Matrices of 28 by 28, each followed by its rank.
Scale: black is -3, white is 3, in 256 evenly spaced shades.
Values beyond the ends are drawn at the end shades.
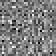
five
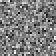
full rank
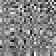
five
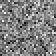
full rank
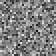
full rank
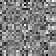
five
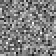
full rank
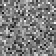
full rank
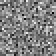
full rank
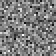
full rank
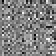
five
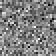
full rank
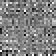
five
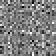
five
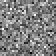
full rank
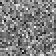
full rank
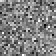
full rank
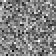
full rank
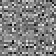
five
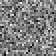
full rank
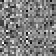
five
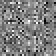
five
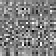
five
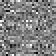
five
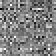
five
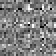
five
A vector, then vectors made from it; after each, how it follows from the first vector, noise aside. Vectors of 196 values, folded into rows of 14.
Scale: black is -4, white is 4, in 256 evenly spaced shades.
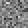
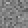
shrunk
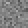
shrunk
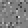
partly zeroed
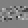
partly zeroed
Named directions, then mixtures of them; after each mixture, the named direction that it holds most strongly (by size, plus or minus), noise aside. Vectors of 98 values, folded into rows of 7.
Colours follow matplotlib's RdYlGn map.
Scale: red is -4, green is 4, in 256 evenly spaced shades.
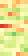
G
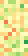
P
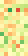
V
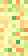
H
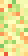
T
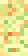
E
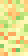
E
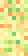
H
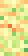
G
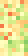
E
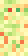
V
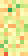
V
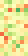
V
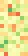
T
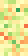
V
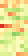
G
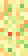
E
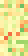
E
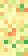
P
